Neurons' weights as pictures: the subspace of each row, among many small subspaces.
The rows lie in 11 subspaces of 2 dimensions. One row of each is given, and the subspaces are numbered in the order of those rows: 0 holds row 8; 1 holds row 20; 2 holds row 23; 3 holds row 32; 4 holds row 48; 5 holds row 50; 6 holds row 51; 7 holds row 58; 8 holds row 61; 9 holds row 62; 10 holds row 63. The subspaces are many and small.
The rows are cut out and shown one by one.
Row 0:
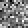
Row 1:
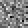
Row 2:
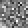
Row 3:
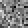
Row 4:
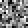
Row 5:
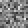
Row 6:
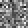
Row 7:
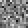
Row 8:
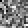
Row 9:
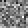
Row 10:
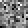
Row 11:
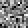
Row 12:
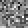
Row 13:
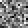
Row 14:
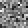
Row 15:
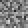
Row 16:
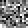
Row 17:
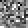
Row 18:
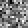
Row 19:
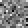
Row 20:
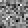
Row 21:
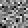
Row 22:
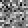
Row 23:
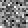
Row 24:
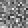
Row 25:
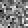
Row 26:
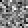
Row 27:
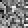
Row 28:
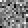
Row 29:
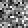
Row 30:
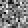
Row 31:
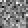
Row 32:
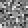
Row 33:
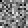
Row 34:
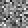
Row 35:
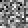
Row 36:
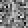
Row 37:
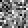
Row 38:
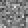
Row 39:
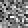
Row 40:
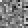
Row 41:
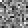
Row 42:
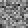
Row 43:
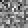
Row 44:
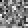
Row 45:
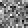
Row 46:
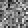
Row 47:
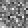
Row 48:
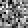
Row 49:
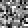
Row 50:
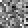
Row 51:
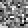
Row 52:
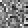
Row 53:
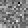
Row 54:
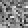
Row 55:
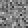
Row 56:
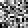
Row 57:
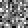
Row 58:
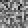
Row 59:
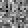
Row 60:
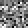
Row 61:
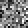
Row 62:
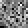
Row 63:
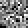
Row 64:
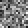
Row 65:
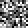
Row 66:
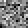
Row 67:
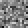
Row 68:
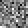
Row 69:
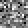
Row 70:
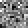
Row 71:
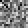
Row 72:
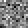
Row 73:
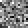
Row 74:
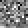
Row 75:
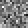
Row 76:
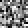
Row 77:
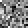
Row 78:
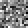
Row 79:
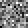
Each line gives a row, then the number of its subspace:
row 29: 4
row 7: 2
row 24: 9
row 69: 3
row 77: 0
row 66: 1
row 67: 8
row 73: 6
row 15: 7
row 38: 1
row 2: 9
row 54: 5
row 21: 10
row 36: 3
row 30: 4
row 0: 4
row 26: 5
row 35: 10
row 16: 1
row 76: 8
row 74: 10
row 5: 7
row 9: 1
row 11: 3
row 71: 7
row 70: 3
